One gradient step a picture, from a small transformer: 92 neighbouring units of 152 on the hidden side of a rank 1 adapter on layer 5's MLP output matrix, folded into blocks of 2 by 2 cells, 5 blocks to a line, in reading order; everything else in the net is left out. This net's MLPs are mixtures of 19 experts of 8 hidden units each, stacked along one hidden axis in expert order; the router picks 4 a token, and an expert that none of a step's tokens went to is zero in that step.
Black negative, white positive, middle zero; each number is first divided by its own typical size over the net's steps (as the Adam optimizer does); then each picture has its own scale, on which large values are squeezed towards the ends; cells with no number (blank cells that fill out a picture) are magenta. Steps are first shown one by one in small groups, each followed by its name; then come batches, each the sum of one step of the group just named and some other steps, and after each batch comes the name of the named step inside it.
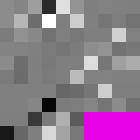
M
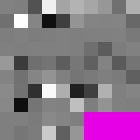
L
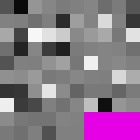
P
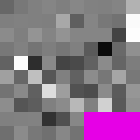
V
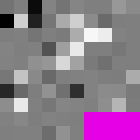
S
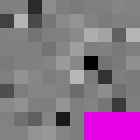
S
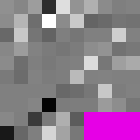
M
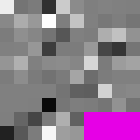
M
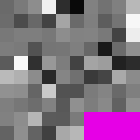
V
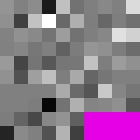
M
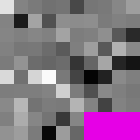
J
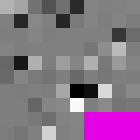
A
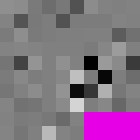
A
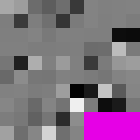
A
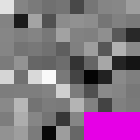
J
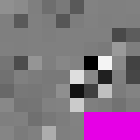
A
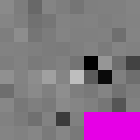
J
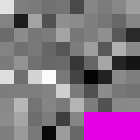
J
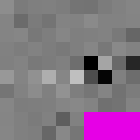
J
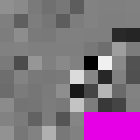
A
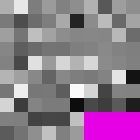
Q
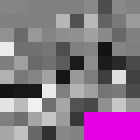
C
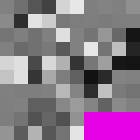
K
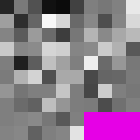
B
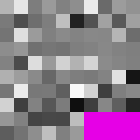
Q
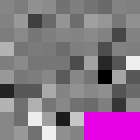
C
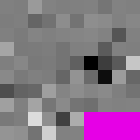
C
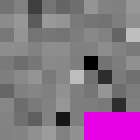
B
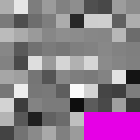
Q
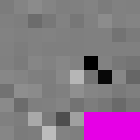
Q
